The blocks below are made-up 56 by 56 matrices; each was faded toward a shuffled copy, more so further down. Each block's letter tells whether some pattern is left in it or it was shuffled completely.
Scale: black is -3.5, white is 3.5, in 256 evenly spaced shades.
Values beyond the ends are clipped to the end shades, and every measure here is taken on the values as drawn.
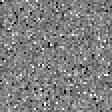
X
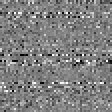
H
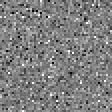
X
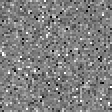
X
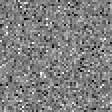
X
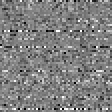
H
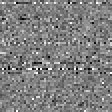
H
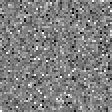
X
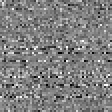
H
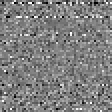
H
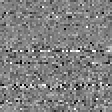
H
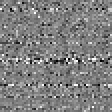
H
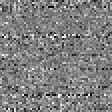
H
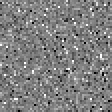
X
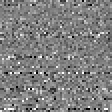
H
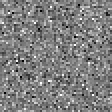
X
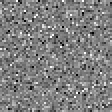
X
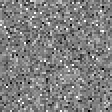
X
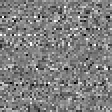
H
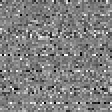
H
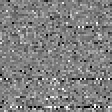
H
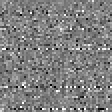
H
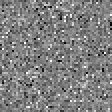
X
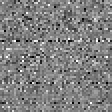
H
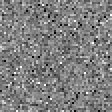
X
